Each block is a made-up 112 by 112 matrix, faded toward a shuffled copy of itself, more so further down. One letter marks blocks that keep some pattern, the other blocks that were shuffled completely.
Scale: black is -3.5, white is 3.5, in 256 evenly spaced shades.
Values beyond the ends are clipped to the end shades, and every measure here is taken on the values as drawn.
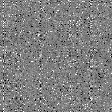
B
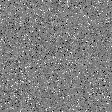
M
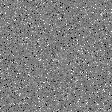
M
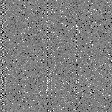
B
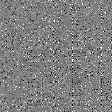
B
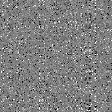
B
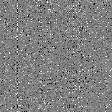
B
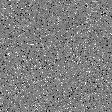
M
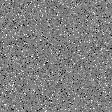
M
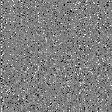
B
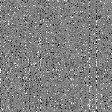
B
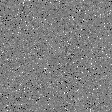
M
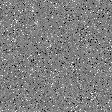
M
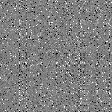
B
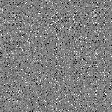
B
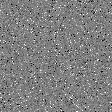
M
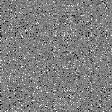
B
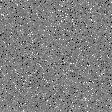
M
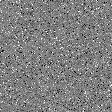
M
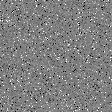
M
